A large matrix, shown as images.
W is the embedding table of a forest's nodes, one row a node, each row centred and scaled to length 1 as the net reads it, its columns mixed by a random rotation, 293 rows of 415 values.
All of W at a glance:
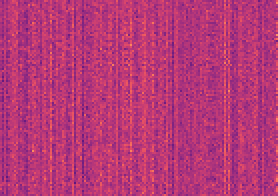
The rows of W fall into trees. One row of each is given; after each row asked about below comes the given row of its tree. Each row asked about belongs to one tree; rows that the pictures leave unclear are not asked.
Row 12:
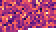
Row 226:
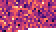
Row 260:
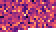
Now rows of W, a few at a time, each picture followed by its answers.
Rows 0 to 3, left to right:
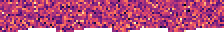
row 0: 226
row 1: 260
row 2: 226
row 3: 226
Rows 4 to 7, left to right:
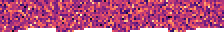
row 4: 260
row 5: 226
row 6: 12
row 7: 226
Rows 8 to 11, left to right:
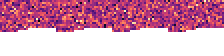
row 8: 226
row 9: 260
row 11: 12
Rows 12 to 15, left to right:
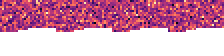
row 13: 260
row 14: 226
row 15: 260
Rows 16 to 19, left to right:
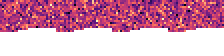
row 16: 260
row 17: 12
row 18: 260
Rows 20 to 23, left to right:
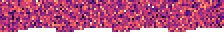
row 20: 12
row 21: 260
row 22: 226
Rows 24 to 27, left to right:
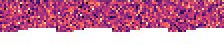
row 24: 260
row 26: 260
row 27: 12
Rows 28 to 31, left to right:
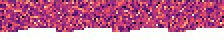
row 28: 260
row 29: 226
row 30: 260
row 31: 226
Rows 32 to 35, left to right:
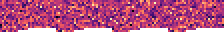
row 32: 226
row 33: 226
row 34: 226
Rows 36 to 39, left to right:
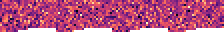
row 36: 12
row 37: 226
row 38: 260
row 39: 226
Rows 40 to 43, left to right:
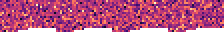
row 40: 226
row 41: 260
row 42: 260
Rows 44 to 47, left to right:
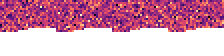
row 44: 226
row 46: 260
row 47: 226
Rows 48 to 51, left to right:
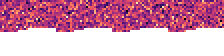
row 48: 226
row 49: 12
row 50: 12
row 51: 226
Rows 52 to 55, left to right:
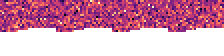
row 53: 226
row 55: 260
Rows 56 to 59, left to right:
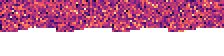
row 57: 260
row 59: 226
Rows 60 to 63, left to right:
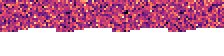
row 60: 260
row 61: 12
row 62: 12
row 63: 12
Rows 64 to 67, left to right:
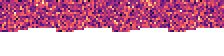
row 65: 226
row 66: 226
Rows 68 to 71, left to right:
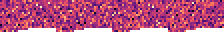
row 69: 260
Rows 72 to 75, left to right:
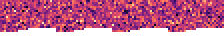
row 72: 260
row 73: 260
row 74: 12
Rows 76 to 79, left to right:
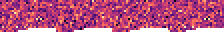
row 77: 12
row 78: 226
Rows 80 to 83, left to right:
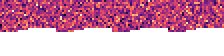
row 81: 226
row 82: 12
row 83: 260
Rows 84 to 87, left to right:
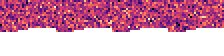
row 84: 226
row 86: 226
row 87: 260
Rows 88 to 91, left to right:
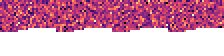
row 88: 260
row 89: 260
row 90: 12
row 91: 226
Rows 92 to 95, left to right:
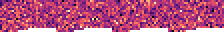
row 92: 226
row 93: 226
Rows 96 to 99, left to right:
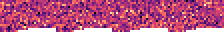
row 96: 260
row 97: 260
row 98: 260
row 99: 226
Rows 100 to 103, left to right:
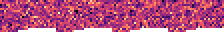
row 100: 260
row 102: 226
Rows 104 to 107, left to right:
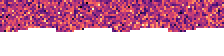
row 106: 260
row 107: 12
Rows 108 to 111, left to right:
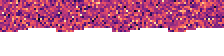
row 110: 260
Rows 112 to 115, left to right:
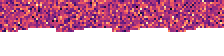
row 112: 226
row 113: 12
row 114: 260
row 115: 226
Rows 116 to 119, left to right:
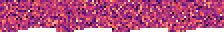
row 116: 226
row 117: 12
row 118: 260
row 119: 226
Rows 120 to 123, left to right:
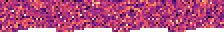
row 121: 226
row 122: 226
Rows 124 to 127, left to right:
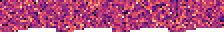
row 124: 12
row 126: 12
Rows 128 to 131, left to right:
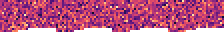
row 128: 226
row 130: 12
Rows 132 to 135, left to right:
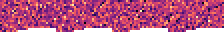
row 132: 226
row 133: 260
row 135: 12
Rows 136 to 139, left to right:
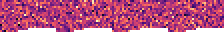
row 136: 226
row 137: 12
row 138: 226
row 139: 226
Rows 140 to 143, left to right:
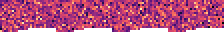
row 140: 226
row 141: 260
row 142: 260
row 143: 12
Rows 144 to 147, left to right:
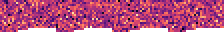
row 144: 226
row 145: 226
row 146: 226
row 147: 260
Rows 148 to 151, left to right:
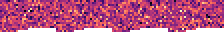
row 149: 260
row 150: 260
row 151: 226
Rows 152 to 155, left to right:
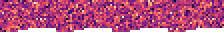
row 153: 12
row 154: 12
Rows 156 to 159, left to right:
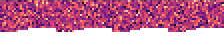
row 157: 226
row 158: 260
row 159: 12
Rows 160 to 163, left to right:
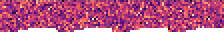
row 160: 12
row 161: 226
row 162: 260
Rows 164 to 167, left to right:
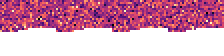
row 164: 226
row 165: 226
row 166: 226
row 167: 260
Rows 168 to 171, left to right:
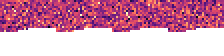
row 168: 260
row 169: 226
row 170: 226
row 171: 260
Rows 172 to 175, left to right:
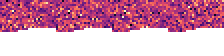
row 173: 226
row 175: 12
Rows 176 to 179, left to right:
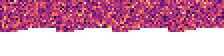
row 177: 260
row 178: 226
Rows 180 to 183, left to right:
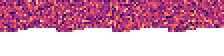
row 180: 12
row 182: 226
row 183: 260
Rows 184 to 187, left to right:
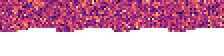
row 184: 226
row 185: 12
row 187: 12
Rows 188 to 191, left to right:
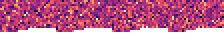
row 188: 260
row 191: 226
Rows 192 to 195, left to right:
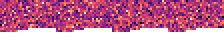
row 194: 260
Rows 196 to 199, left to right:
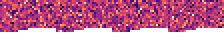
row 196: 12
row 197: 260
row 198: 260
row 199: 226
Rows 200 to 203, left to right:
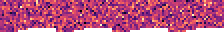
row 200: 12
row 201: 260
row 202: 12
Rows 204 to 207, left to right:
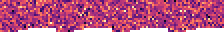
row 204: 12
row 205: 260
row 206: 226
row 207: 226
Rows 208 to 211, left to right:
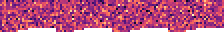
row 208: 226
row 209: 260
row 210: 260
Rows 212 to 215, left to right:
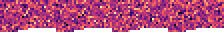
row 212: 260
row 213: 260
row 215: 12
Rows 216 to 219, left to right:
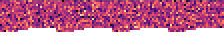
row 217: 226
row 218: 226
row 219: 226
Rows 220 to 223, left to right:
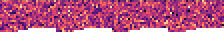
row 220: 12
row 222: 226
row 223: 226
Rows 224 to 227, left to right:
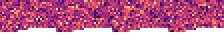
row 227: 226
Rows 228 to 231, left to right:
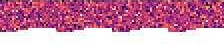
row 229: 226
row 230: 260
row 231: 260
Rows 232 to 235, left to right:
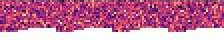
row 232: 260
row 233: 226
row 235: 260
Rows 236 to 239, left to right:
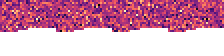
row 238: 226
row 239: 226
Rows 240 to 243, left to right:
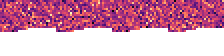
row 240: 260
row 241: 226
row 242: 260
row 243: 226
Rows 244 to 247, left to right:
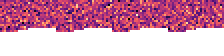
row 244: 260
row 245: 12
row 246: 226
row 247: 260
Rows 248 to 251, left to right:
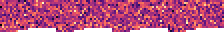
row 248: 226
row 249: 260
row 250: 260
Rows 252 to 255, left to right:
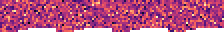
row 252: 260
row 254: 260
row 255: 226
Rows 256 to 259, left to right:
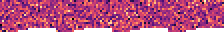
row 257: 226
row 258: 226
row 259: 12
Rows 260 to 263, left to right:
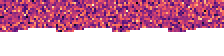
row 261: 226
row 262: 260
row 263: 12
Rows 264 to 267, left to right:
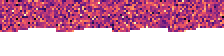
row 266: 226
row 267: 226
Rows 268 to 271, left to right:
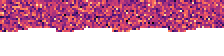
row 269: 226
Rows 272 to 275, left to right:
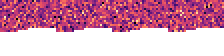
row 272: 226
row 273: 260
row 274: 260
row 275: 226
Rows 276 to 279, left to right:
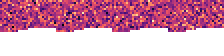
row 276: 12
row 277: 12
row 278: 12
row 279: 260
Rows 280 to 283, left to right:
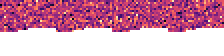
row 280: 12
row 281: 226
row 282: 226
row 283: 12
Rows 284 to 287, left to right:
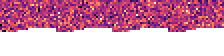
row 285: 226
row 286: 226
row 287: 260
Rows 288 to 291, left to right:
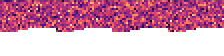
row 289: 226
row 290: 12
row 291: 226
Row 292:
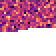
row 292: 260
